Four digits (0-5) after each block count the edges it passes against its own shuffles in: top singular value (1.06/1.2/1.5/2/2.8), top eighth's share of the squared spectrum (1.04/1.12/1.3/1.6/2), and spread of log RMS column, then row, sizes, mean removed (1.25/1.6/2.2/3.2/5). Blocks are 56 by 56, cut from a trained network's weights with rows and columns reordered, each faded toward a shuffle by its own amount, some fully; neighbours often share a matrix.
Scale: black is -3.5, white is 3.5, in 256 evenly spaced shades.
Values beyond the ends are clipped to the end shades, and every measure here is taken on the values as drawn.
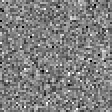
1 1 0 0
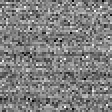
3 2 0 0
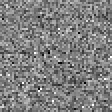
0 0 0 0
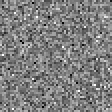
0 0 0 0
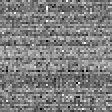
4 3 1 1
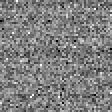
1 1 0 0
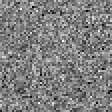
0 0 0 0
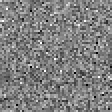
0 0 0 0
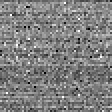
3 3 1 1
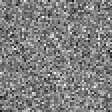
0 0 0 0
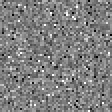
1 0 0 0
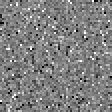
0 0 0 0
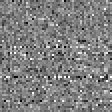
3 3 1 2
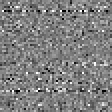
3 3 0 3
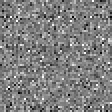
3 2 0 1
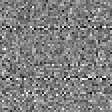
4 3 0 3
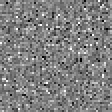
2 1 0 0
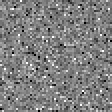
1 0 0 0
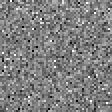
1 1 0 0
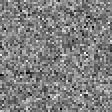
1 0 0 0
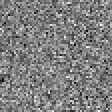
2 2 1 0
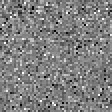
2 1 0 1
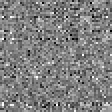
3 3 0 2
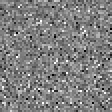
2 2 0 1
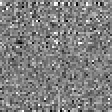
3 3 0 2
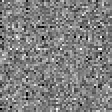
2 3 1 2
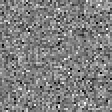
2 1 1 0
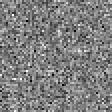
2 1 0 0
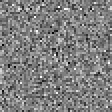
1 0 0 0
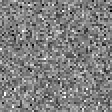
1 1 0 0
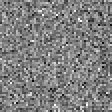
1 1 0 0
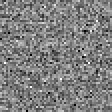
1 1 0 0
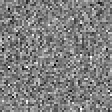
2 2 1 0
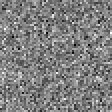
1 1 0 0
